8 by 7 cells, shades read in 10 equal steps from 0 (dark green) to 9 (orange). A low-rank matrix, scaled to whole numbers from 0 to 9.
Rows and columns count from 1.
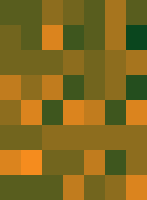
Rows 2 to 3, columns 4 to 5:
2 3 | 5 4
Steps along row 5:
up down up down down up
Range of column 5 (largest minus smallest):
4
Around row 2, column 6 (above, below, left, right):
6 5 3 0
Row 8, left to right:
3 3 3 7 4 5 8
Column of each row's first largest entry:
6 3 7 1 2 3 2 7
